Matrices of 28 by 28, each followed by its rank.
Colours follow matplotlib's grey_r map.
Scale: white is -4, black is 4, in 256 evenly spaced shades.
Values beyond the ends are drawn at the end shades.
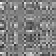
three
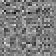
five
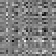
three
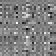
three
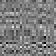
three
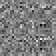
five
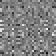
five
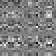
three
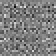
five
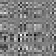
three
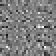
five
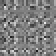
three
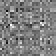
five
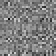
five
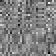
five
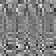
three
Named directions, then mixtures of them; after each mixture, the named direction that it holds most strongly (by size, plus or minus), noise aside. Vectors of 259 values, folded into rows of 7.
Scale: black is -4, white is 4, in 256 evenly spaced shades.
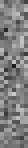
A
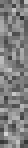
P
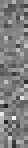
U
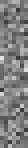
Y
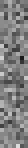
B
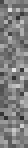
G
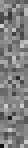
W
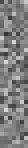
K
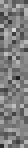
W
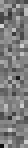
W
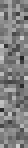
B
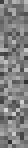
K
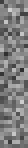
G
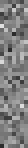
W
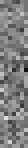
Y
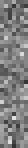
U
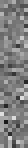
U
